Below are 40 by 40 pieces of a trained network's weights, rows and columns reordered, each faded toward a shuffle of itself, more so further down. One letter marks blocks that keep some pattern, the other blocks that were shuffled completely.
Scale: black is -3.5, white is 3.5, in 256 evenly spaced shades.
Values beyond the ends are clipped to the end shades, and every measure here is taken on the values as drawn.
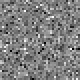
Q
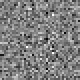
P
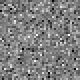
Q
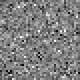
Q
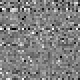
P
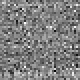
P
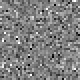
Q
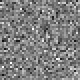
P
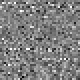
P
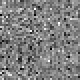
P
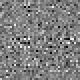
P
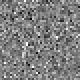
Q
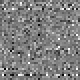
P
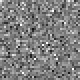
Q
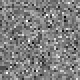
Q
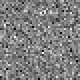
Q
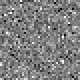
Q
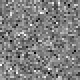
Q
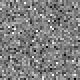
Q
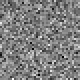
P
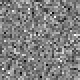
Q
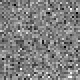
P
